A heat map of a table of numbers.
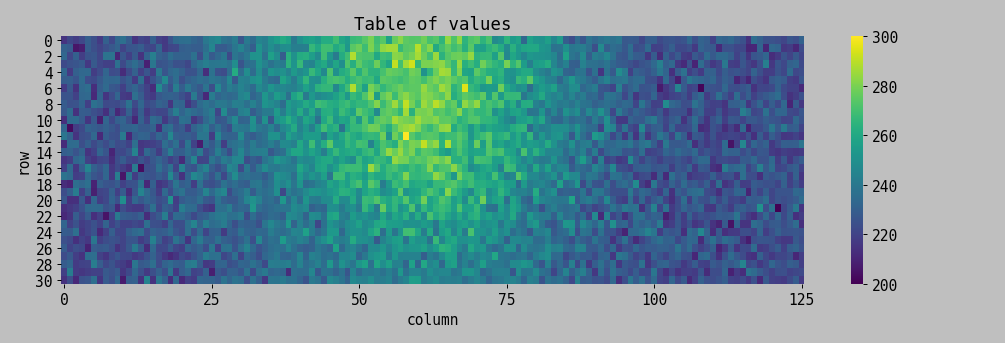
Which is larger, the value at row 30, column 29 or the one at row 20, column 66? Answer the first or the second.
the second
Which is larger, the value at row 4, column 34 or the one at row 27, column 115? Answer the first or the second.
the first
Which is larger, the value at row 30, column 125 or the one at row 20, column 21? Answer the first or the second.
the second
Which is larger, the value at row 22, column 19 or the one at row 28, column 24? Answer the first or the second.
the first
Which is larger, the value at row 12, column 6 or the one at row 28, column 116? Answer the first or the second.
the second
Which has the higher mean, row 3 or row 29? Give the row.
3
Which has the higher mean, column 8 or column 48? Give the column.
48
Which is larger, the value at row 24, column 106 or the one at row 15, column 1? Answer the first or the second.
the first
